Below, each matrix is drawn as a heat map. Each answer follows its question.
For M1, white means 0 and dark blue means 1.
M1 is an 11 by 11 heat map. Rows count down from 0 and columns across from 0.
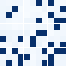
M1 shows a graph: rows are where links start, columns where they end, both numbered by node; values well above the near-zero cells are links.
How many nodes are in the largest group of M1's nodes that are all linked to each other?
3
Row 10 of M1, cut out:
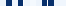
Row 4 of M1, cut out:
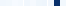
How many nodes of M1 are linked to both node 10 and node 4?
0
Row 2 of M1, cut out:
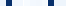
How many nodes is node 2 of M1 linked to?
2
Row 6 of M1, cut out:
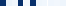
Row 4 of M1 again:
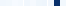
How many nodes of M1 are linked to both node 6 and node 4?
0
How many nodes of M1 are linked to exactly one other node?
1
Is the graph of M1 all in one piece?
yes
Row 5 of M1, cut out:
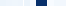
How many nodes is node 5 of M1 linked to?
2
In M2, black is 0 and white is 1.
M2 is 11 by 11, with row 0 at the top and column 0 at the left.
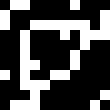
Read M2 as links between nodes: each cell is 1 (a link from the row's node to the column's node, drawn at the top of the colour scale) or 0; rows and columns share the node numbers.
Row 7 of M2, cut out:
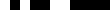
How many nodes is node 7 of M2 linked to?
4
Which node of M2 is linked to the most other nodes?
node 2
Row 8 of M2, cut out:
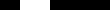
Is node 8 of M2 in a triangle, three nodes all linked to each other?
yes
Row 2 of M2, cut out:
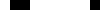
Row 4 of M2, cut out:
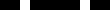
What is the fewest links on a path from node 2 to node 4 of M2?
1
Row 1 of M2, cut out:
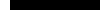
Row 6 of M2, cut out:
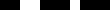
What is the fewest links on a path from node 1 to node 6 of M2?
3
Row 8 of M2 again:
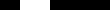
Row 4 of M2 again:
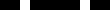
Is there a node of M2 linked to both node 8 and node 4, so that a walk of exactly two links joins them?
yes
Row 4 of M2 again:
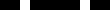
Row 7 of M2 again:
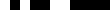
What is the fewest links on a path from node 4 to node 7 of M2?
2
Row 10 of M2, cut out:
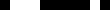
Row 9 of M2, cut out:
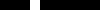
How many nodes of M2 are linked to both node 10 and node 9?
1
